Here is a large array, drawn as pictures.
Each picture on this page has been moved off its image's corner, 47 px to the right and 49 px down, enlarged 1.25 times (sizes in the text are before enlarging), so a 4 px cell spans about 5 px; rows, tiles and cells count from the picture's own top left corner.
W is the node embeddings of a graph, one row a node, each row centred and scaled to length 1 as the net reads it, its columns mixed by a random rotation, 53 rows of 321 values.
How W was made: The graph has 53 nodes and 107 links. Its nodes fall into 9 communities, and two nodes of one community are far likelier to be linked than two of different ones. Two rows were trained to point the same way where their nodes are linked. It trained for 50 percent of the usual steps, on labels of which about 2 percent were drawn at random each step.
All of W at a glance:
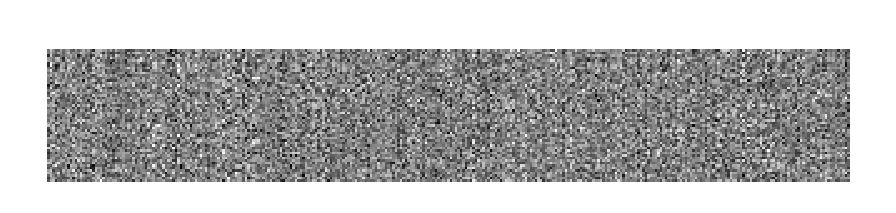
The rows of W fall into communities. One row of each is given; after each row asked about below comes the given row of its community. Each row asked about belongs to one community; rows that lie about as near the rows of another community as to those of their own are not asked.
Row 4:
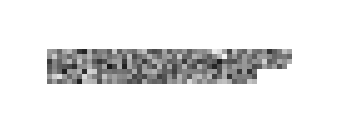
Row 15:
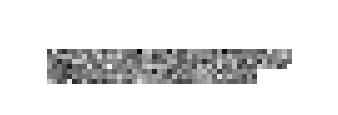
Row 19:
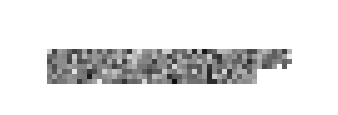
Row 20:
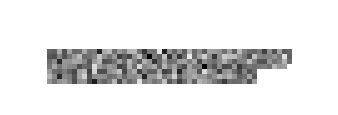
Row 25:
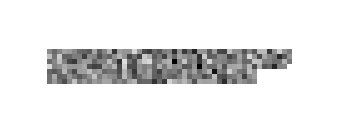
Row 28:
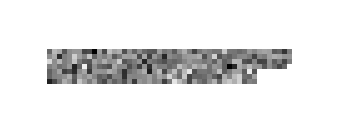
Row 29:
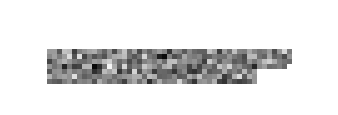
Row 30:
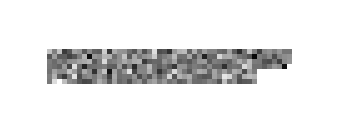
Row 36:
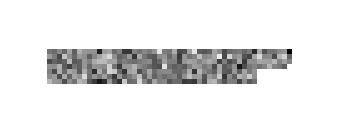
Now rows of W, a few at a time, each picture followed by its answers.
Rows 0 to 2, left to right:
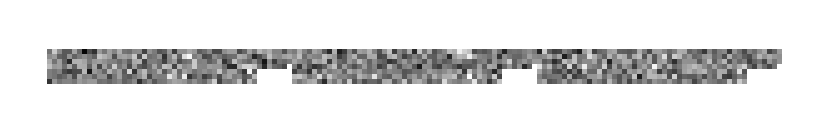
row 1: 29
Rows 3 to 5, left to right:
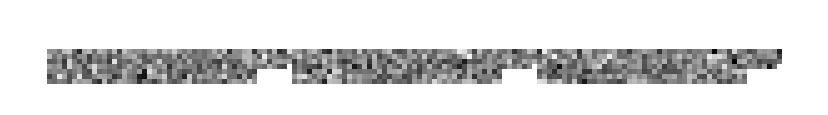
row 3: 4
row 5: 15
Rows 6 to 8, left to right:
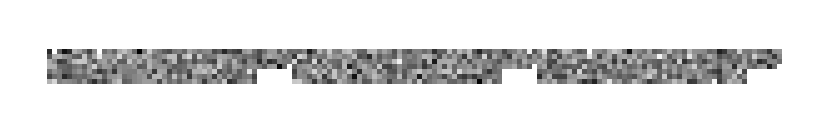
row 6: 15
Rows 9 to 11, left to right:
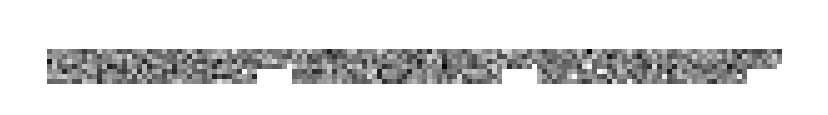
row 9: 28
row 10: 25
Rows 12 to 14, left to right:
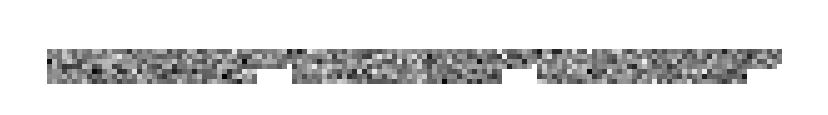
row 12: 28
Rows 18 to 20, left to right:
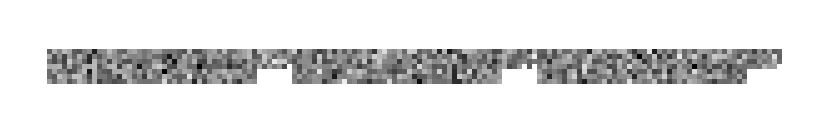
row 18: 4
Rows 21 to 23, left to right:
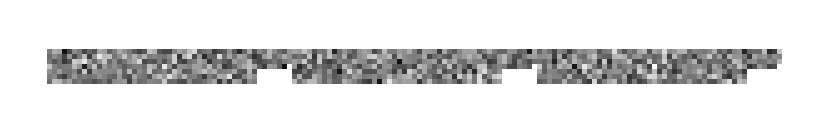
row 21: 30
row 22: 19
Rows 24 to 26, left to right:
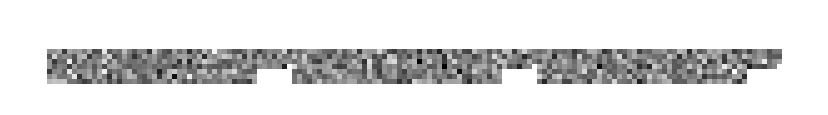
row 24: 29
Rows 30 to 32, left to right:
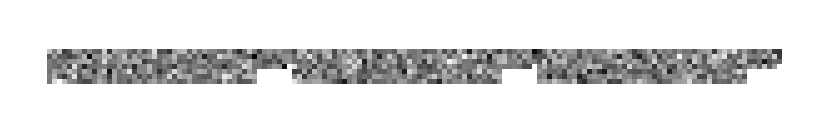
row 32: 20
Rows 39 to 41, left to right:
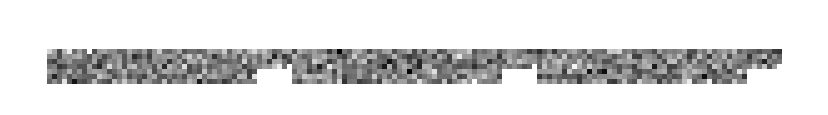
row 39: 4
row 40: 28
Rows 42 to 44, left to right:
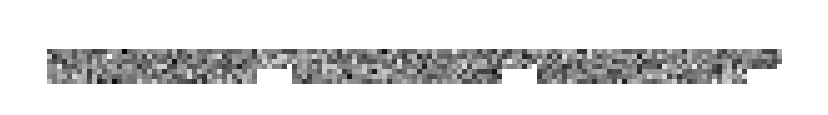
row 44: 19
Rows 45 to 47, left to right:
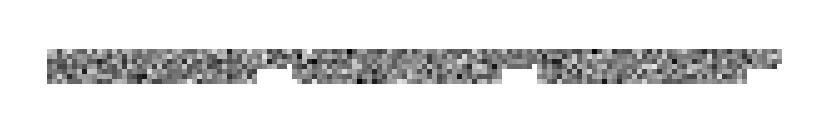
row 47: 30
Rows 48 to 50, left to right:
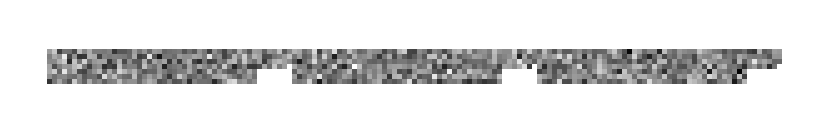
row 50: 29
